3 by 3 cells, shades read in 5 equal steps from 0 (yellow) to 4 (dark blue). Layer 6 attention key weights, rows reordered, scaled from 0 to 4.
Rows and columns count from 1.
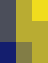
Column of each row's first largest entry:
1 1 1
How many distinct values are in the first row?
3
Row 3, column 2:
2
